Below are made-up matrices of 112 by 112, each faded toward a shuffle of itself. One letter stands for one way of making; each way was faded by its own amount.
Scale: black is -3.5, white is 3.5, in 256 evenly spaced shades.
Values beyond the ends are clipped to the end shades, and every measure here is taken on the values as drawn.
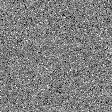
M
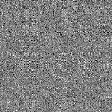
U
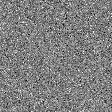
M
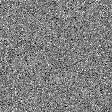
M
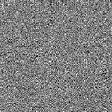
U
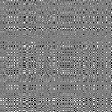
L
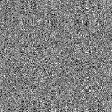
U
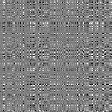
L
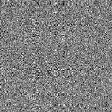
U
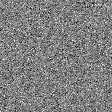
M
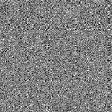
U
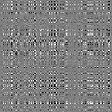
L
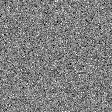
M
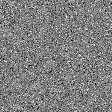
M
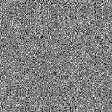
U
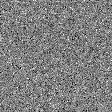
M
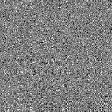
U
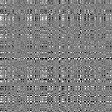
L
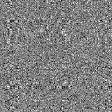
U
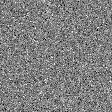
M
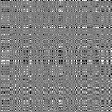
L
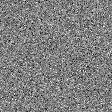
M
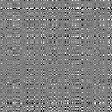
L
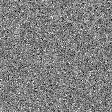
M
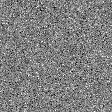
M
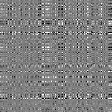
L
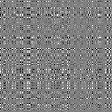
L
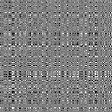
L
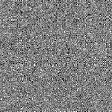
U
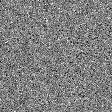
M
